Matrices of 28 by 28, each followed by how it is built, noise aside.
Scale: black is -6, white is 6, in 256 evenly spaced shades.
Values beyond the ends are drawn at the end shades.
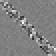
banded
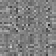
low rank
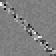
banded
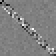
banded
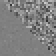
upper triangular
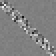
banded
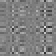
low rank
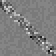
banded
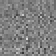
low rank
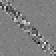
banded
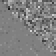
upper triangular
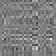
low rank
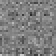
low rank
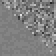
upper triangular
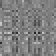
low rank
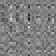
low rank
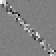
banded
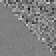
upper triangular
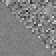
upper triangular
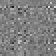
low rank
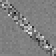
banded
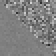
upper triangular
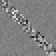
banded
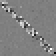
banded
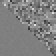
upper triangular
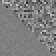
upper triangular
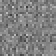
low rank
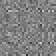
low rank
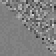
upper triangular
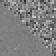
upper triangular
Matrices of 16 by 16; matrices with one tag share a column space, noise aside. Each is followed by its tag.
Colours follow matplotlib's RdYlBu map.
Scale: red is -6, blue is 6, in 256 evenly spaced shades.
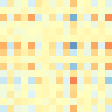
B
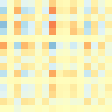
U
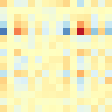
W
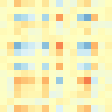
B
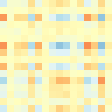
B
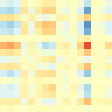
U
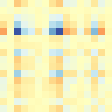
W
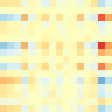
B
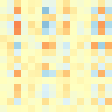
U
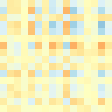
U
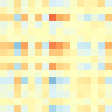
B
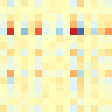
W
